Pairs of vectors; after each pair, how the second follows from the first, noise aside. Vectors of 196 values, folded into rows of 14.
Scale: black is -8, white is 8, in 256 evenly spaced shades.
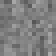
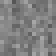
negated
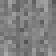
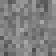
negated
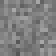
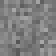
copied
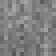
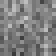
scaled up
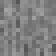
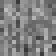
scaled up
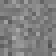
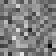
scaled up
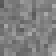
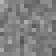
reversed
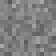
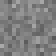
copied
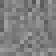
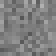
negated
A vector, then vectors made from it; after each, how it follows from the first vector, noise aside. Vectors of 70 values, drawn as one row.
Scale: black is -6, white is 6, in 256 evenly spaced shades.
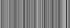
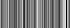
scaled up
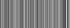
negated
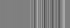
partly zeroed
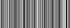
scaled up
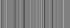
partly zeroed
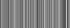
negated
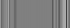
partly zeroed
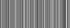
negated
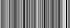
scaled up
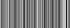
scaled up
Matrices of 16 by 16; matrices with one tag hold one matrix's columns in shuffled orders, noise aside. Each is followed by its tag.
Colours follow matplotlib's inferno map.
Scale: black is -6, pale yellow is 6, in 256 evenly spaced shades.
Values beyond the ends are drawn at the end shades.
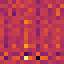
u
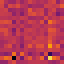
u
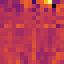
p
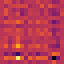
u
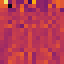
p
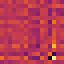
u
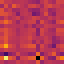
u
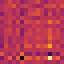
u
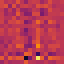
u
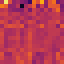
p
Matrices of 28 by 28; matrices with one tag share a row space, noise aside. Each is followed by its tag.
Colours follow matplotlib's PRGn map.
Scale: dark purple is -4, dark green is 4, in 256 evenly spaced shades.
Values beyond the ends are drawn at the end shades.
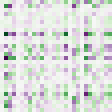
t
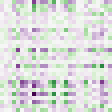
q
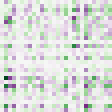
t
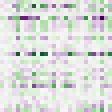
q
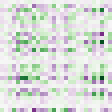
q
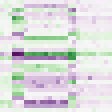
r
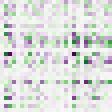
t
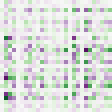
t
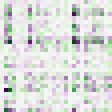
t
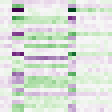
r
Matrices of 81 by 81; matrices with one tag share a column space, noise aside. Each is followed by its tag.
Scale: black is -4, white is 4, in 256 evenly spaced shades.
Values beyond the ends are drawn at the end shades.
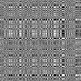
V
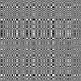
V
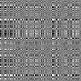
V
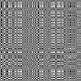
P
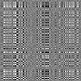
P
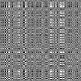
P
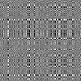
V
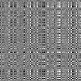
P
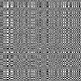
P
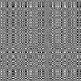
P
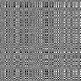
P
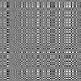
P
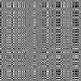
P
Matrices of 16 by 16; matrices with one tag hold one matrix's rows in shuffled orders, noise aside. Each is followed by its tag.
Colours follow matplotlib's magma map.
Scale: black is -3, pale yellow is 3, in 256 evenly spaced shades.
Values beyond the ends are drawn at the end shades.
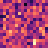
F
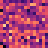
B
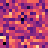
B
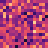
F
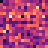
B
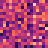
F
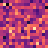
B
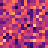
F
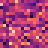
B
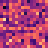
B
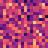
F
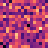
B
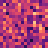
F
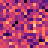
F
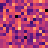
F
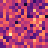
F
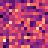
B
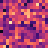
B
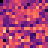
B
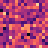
B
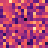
F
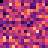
B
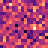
F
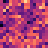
B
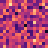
F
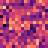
B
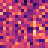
F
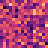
F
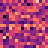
B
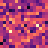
B
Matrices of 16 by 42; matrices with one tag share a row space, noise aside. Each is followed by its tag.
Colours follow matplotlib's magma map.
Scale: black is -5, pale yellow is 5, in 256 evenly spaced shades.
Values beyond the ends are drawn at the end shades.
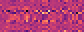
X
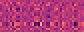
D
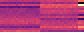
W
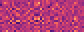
D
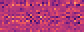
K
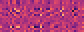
D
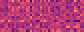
K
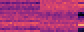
W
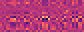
X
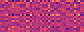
K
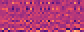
K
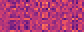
X
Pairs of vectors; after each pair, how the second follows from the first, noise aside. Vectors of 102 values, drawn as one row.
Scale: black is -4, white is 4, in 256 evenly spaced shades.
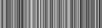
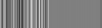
partly zeroed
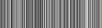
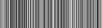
wrapped around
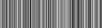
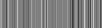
partly zeroed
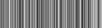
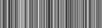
wrapped around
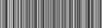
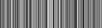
wrapped around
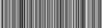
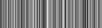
wrapped around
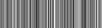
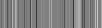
partly zeroed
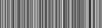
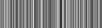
wrapped around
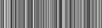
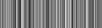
wrapped around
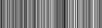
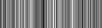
wrapped around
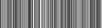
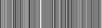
partly zeroed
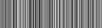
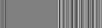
partly zeroed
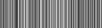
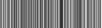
wrapped around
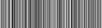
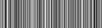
wrapped around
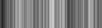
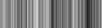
wrapped around
